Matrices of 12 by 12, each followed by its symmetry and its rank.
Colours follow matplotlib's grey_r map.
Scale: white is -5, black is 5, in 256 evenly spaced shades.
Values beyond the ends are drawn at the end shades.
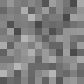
antisymmetric, full rank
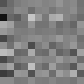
neither, rank two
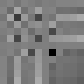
symmetric, rank two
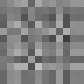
antisymmetric, rank two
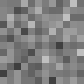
antisymmetric, full rank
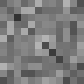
symmetric, full rank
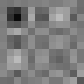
symmetric, rank two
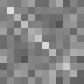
symmetric, full rank
